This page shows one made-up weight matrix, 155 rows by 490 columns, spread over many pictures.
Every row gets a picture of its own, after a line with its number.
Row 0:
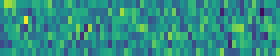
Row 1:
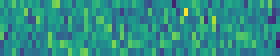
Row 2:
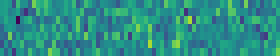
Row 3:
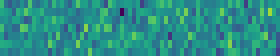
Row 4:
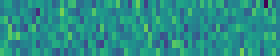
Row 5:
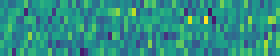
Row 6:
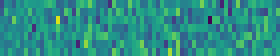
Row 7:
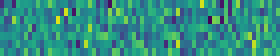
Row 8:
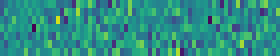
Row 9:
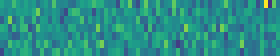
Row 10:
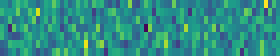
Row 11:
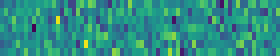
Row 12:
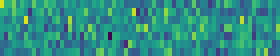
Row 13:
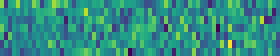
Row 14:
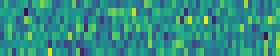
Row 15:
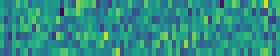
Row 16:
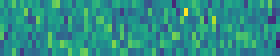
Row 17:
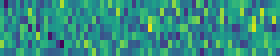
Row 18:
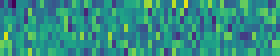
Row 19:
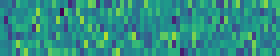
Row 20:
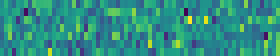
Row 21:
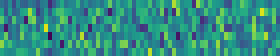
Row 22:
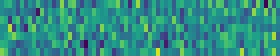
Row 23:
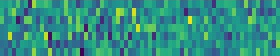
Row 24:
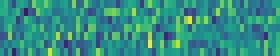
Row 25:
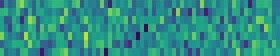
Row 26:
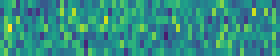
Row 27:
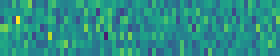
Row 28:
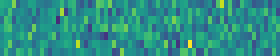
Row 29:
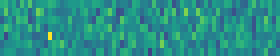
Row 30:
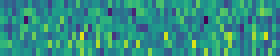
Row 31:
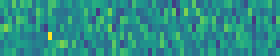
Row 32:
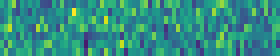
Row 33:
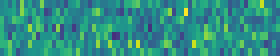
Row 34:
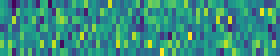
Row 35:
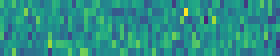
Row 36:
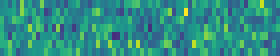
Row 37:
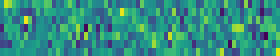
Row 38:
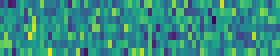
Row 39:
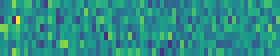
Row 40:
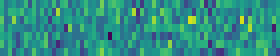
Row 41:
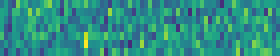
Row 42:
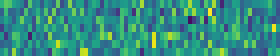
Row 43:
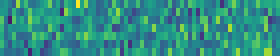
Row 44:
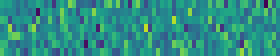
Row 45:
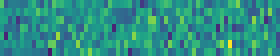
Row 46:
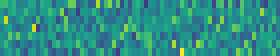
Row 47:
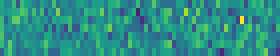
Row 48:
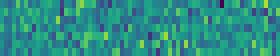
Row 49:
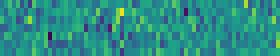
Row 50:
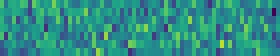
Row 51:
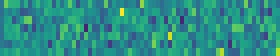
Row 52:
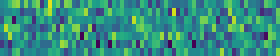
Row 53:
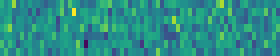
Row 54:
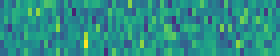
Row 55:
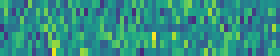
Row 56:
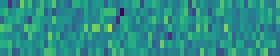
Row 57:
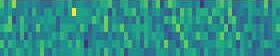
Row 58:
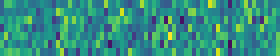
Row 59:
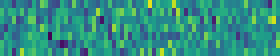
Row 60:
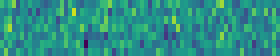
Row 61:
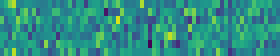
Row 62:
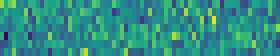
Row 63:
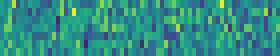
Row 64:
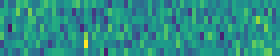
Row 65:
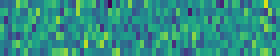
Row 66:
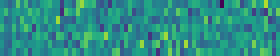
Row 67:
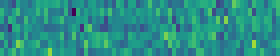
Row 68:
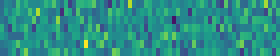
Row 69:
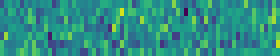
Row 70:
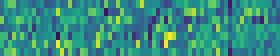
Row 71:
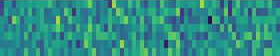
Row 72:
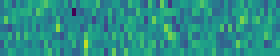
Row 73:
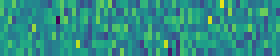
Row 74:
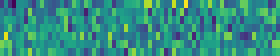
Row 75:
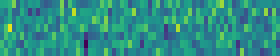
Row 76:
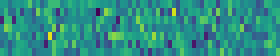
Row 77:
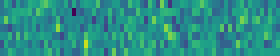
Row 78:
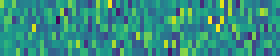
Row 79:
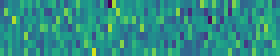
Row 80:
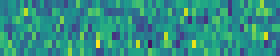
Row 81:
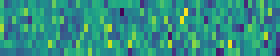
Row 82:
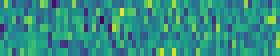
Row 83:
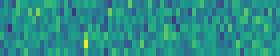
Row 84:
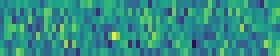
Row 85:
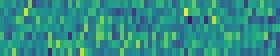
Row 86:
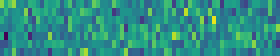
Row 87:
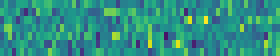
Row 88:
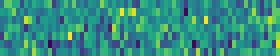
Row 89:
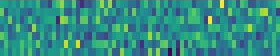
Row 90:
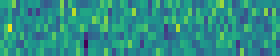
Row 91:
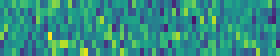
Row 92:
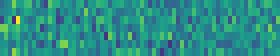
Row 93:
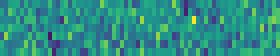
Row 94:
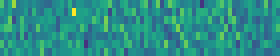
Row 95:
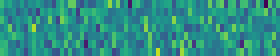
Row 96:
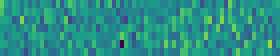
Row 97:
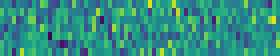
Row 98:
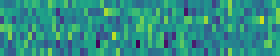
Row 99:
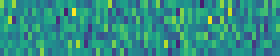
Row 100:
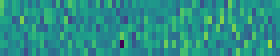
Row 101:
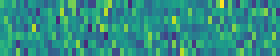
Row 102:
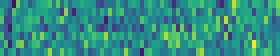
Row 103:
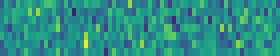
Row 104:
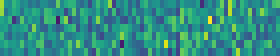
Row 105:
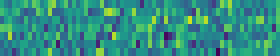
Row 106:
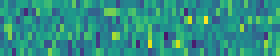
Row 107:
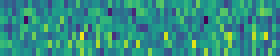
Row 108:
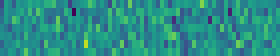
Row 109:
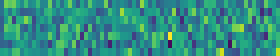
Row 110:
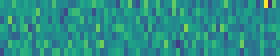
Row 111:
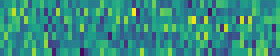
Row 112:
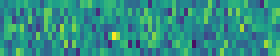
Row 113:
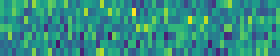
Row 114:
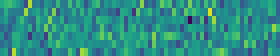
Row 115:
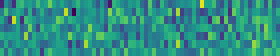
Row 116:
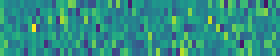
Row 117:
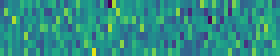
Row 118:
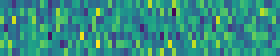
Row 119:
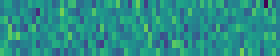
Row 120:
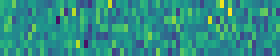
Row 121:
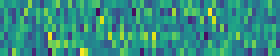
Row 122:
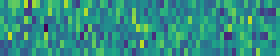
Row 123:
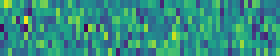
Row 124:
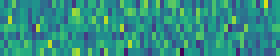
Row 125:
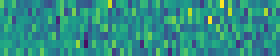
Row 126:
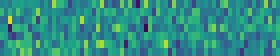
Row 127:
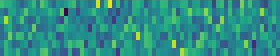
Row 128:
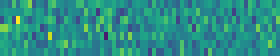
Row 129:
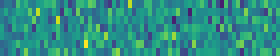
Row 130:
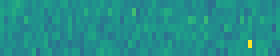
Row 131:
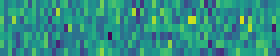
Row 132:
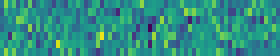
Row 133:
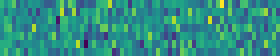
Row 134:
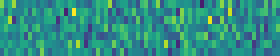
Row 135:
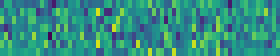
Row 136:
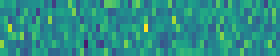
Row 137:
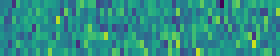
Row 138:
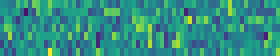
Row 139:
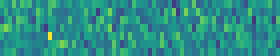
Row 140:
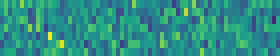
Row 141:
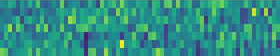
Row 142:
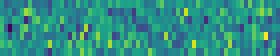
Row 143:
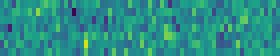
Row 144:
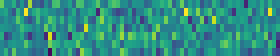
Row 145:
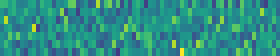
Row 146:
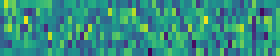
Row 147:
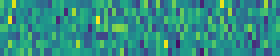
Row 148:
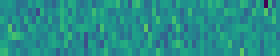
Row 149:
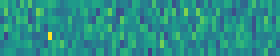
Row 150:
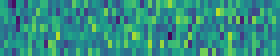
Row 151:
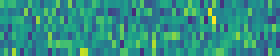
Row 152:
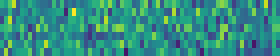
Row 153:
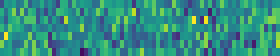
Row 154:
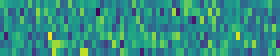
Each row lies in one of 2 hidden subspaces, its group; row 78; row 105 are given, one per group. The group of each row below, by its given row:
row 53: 78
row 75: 78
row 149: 105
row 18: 105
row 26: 78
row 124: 78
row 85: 105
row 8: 78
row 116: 78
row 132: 105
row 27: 105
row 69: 105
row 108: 78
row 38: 105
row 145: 78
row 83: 78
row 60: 78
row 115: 78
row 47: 105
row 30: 105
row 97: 105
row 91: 105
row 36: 105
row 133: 78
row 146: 105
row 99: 78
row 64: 78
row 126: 78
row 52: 105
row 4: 78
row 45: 105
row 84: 105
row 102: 78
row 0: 105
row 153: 105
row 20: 105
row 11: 78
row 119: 78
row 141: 78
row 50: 105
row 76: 105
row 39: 105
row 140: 105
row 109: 105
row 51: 105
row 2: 105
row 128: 105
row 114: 105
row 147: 78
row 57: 78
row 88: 105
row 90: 78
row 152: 78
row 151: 105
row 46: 78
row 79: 78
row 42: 105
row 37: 105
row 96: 78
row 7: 78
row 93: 105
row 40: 105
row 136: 78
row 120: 78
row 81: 105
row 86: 105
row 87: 105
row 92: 105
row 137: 78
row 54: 78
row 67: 78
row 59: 105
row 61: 105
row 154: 105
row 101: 78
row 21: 105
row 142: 105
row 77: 78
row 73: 78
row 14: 105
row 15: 78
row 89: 78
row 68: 78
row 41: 78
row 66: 78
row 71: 78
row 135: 105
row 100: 78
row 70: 105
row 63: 78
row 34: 105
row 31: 105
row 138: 105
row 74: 105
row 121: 105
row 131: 105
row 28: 78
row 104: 78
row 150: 105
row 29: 105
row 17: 105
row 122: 105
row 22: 78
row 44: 78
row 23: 105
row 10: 78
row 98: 105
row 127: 78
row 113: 105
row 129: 78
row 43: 78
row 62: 105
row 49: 105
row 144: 105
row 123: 105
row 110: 78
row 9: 78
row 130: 105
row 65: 78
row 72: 78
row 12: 105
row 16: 105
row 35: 105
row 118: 105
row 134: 78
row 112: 105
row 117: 78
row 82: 105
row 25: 78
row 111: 105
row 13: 105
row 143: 78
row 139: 105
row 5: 105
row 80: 105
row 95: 78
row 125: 78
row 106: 105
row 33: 105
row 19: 78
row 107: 105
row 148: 78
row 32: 78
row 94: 78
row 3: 105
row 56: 105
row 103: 78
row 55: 105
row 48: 78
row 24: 105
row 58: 105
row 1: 105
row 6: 78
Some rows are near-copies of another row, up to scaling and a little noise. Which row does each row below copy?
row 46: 145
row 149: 29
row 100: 96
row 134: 99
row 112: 84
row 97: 59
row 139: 31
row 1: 16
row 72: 77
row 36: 33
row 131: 40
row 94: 57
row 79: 117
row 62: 86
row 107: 30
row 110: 9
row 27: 128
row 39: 92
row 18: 74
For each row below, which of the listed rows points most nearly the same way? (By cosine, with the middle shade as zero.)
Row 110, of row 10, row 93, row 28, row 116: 10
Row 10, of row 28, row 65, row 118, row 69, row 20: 65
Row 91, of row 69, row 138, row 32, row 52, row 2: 52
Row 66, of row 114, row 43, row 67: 43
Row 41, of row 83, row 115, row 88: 83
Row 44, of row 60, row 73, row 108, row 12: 60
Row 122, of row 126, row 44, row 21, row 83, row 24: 24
